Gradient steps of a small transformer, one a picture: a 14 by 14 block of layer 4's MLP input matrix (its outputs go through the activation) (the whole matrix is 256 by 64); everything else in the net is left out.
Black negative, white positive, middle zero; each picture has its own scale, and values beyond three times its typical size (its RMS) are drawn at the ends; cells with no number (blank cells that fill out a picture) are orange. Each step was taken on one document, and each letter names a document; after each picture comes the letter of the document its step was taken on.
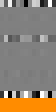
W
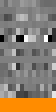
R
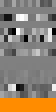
R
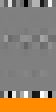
W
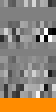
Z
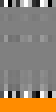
W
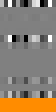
W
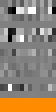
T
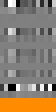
T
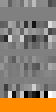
Z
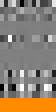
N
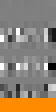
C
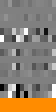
R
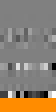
C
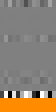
W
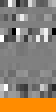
R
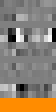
R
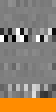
R
